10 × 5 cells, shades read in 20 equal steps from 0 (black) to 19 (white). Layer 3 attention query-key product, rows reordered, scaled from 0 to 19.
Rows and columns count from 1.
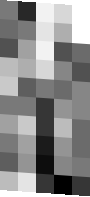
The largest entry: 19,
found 2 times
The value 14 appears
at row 4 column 1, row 7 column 4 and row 10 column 1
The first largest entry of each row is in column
5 5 3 3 1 4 2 2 2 2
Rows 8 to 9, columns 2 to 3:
12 2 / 11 1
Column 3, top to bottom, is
18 17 18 16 9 4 4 2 1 4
